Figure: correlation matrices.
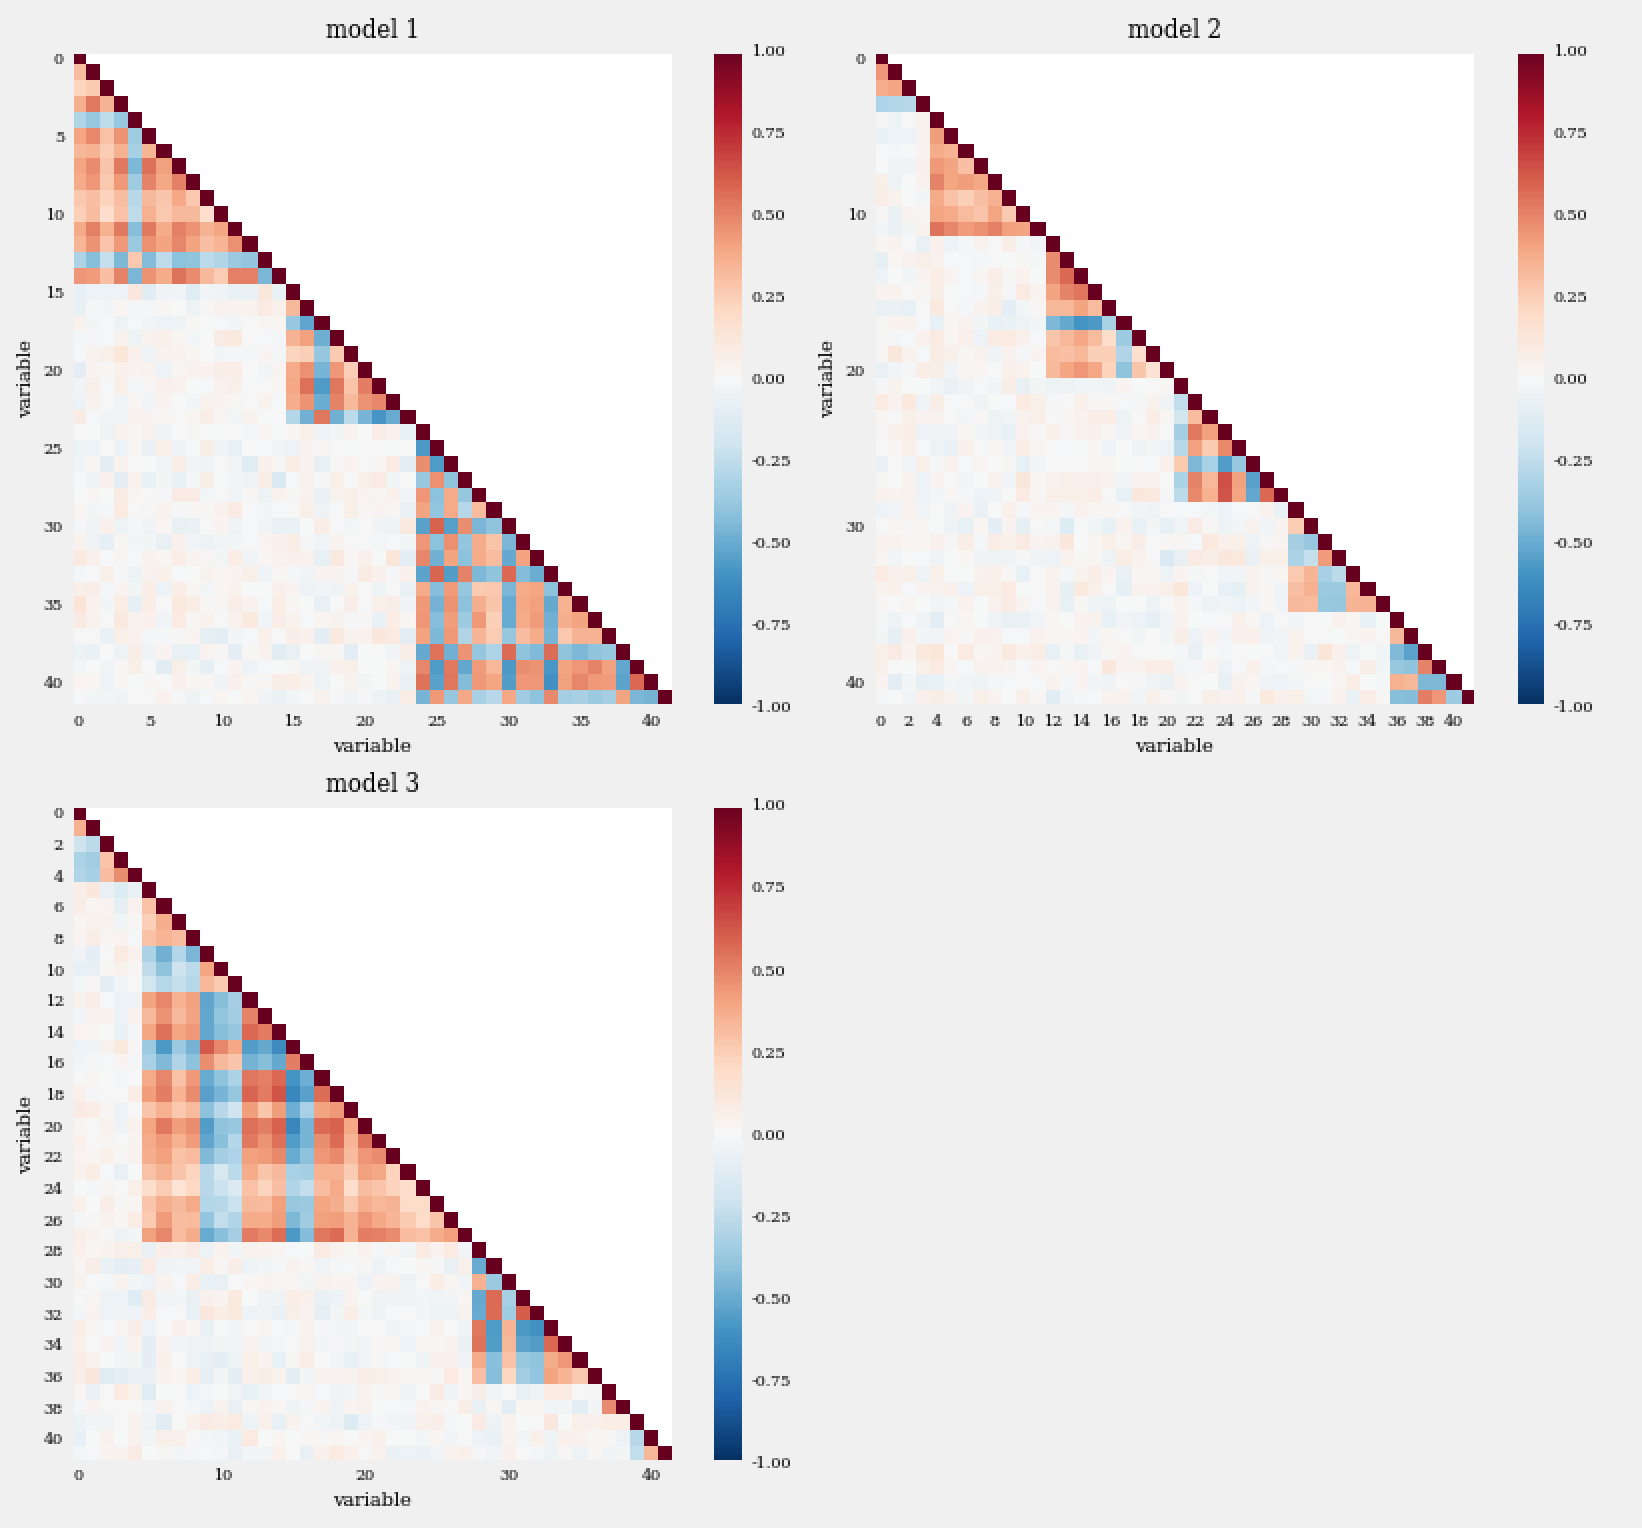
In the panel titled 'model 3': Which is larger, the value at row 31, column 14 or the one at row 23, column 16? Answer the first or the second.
the first
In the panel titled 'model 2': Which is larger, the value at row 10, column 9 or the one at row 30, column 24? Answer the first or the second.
the first
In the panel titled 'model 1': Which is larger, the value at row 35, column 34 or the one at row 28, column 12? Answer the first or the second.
the first
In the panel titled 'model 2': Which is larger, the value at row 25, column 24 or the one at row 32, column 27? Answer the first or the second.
the first
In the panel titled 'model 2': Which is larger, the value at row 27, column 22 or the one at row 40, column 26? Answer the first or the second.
the first
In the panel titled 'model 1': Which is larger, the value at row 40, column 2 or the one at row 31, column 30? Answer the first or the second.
the first
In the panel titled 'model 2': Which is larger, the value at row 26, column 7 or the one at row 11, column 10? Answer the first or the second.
the second
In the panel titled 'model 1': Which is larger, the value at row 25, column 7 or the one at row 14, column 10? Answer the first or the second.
the second
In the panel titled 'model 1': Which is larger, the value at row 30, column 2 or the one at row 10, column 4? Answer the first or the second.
the first
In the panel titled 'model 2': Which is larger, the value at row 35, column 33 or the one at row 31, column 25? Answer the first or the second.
the first
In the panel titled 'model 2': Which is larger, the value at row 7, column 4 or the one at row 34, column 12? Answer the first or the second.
the first
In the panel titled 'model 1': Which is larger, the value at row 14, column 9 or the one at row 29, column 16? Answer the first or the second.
the first
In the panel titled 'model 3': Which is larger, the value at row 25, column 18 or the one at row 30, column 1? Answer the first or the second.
the first
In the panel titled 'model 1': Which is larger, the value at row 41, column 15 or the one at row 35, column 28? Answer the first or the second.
the second
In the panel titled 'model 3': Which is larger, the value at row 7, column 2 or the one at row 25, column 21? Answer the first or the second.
the second
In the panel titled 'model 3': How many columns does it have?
42
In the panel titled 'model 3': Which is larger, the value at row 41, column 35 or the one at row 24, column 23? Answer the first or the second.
the second
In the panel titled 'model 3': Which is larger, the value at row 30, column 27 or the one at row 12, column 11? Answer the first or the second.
the first
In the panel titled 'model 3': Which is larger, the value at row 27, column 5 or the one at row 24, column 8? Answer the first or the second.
the first
